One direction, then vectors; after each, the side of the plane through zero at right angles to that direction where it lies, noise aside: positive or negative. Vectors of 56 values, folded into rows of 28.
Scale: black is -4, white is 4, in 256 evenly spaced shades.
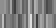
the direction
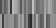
negative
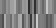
negative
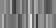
positive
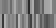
negative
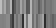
positive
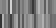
positive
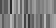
negative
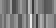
positive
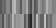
negative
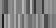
negative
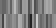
negative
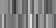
positive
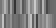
positive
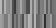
positive
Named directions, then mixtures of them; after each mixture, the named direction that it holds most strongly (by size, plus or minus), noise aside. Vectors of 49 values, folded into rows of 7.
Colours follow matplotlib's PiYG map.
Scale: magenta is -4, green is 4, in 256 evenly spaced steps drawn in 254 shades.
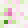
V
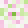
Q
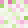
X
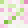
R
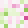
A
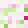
A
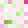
R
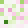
R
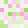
Q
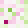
R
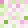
X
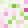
A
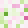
A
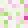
A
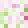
A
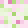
X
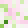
V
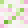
R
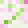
R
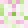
Q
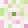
Q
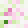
V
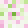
Q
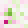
V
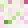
R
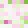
X
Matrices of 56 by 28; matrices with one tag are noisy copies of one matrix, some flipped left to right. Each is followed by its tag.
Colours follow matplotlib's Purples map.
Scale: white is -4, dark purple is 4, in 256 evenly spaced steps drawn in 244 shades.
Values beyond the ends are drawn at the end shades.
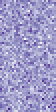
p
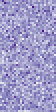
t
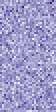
t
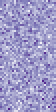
p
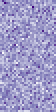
t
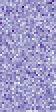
t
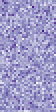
t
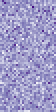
t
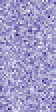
p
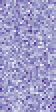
p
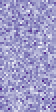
p
